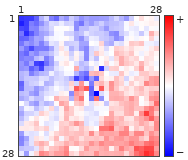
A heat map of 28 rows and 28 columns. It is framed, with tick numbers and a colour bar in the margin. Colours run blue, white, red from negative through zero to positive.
Odd patch: rougher, in the centre. Ninth with the highest average: bottom right. Slope: up to the bottom right. Roughest part: centre. Ninth with the lowest average: top left. Mirror symmetry: none. Odd rows or columns: none.
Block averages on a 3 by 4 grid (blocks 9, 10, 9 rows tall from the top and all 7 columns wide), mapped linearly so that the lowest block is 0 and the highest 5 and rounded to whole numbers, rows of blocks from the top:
0223 | 1334 | 3445
